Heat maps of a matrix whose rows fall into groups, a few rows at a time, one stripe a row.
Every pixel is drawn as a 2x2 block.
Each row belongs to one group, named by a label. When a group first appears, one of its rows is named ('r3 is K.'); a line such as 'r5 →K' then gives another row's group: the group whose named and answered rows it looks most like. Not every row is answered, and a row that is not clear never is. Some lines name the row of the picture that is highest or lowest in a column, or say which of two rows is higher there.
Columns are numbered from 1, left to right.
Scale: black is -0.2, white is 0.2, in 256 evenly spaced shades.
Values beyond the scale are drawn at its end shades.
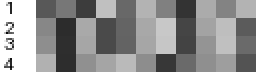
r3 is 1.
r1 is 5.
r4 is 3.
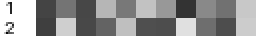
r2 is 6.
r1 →5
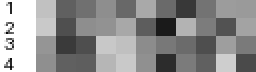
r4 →3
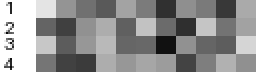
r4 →5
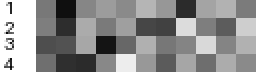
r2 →6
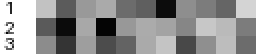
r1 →6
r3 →1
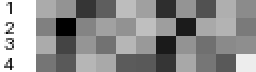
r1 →3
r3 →3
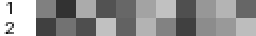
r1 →1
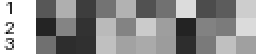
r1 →6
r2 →5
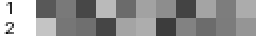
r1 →5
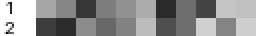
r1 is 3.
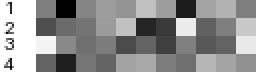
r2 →6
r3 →6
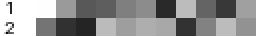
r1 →6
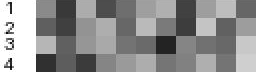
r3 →6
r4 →5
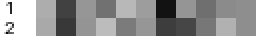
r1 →3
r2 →3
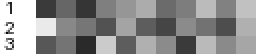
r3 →5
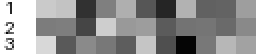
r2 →5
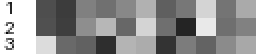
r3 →3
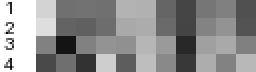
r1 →3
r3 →1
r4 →5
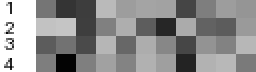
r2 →6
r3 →5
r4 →1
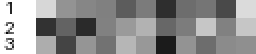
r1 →6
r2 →5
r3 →3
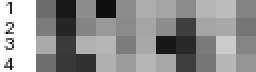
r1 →1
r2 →1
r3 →3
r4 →5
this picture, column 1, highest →3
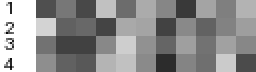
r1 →5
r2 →3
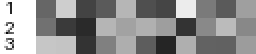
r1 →6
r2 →5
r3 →6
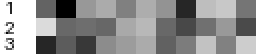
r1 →1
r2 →3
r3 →5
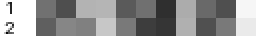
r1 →6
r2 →6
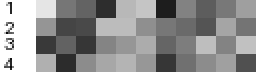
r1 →3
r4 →3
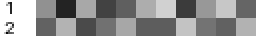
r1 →1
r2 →6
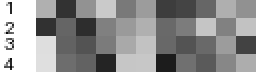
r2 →5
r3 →3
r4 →3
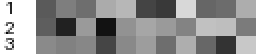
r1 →6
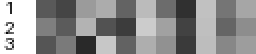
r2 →1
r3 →5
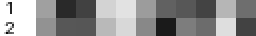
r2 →3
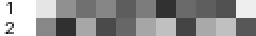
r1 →6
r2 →1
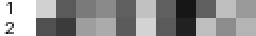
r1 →3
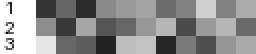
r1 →5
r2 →1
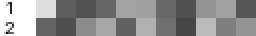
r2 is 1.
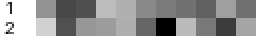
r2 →6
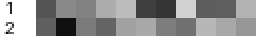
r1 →6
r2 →1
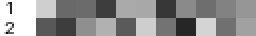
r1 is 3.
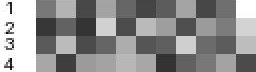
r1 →6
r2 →5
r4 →3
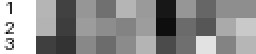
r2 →3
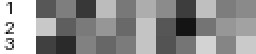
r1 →5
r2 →3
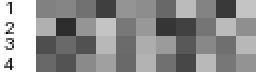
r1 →6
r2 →3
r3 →5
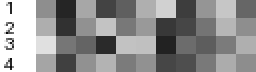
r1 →1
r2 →3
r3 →3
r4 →3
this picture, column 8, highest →3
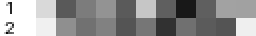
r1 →3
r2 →6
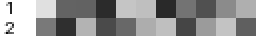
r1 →3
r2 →1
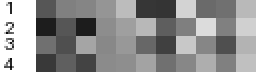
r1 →6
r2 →5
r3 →6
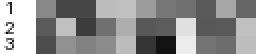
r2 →6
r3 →6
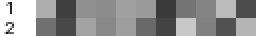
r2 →6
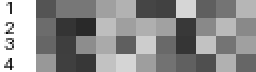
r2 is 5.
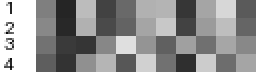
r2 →1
